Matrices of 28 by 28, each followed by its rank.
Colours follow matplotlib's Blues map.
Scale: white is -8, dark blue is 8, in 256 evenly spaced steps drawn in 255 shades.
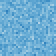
full rank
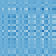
one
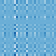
one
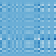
one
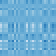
one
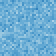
full rank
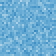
full rank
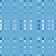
one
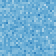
full rank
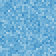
full rank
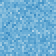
full rank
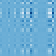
one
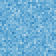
full rank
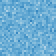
full rank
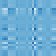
one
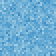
full rank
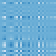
one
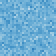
full rank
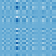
one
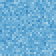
full rank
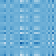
one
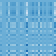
one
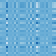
one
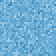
full rank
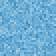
full rank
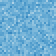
full rank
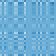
one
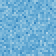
full rank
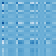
one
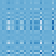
one
